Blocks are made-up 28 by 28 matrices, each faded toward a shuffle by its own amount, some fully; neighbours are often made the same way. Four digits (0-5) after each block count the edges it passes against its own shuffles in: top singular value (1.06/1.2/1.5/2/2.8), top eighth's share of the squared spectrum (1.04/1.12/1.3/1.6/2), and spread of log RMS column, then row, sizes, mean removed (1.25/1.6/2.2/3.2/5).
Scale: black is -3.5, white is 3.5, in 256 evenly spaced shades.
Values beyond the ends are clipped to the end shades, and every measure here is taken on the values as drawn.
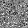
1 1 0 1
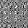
3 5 1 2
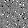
1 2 1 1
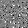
2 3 1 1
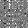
3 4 2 1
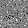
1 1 0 0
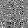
3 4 2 2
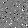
0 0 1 0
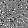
0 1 0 0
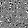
2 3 1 1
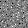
0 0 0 0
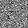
0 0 0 0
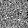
0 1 0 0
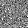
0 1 0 0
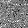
0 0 0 0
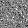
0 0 0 0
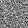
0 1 0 0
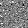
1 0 0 0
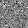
0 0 0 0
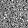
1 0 0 0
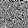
2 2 0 1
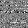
2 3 0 3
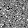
0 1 0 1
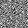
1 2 0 0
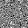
3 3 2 1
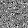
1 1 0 0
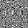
3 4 2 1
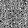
2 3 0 0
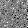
2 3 1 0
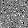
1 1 0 0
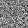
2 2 0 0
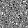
1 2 0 0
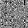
3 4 2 1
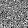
1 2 0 0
